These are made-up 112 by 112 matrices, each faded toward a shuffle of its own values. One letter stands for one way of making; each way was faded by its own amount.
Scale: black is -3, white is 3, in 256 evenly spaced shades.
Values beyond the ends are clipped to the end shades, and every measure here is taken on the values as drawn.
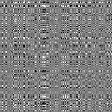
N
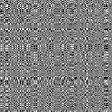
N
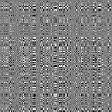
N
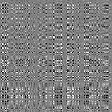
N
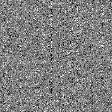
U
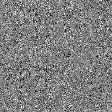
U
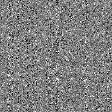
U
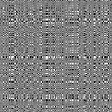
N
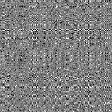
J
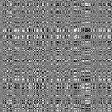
N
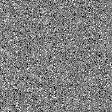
U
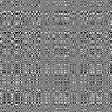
N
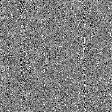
U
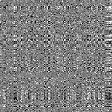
J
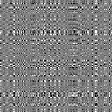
N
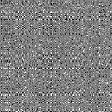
J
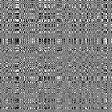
N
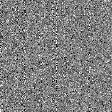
U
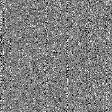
U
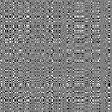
N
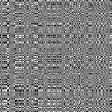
N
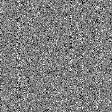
U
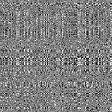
J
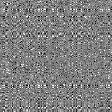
J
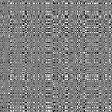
N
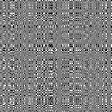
N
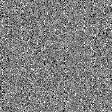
U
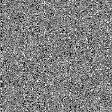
U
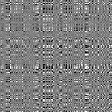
N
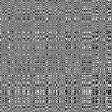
N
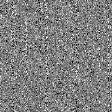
U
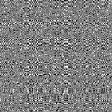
J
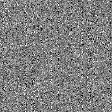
U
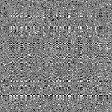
J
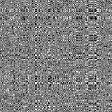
J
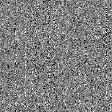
U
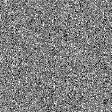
U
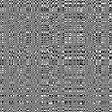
N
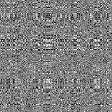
J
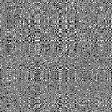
J
